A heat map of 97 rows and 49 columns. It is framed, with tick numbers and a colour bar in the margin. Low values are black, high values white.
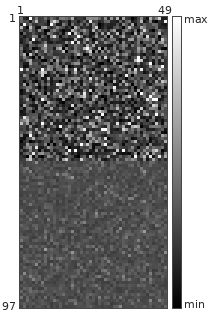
The halves do not mirror each other. Most values sit low, with a long tail of high ones. The texture is fine-grained noise. There are no regular stripes. The bottom part is calmer, past a seam about 50% of the way down.
